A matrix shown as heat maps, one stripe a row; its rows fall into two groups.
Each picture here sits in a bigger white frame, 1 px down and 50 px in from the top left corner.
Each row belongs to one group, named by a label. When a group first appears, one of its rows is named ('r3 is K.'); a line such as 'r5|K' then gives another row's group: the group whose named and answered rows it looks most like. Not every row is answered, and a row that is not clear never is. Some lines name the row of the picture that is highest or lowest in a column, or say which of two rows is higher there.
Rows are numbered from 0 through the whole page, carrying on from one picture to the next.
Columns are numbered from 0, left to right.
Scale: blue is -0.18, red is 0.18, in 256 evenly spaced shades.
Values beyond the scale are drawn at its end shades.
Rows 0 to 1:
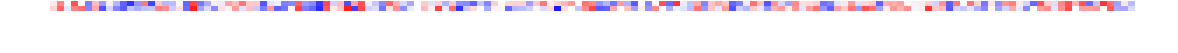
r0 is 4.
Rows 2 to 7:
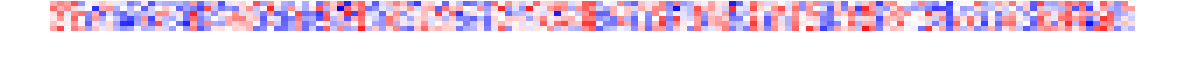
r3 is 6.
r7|4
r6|4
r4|4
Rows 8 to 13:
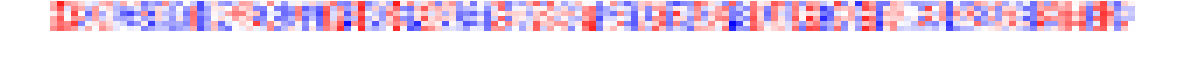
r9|4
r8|6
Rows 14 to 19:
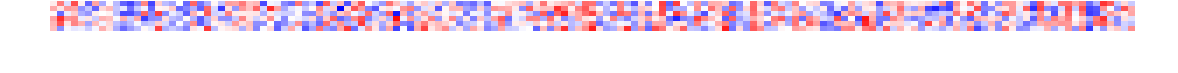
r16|4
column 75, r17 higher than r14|Yes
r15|6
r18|4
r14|4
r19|4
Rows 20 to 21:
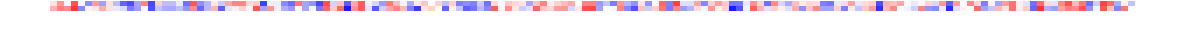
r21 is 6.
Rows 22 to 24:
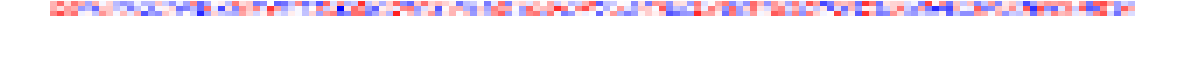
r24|6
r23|6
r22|4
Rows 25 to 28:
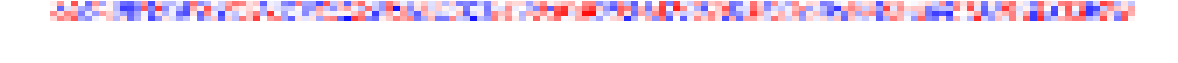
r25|4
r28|6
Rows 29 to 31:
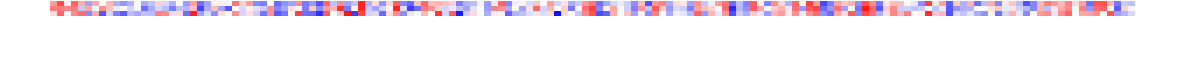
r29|4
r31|4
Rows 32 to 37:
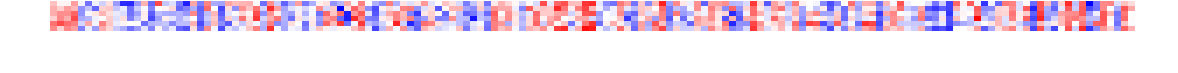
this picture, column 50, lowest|36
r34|6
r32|4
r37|6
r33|6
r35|6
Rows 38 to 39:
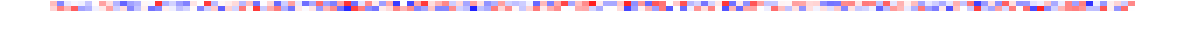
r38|4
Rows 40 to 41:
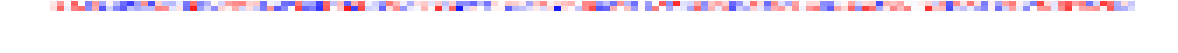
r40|4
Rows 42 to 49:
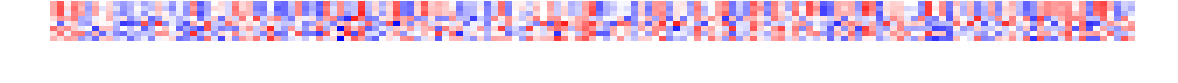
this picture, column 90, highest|46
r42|4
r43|4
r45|6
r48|4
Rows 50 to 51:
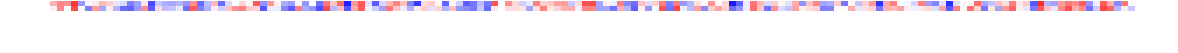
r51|4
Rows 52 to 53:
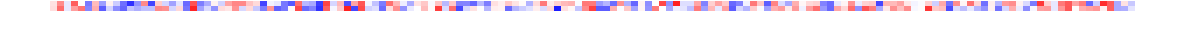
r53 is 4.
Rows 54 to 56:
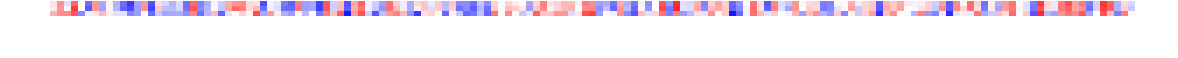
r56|6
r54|4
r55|4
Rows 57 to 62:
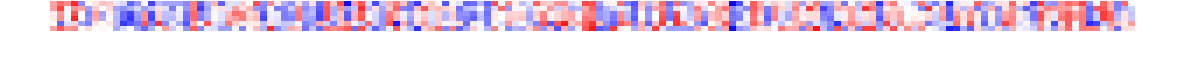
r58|4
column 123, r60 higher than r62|Yes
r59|4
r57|6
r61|4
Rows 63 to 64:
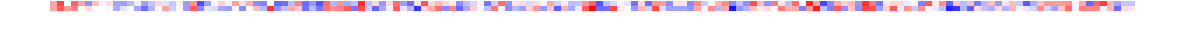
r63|4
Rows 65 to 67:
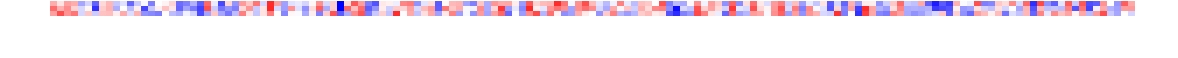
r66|6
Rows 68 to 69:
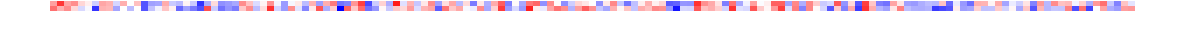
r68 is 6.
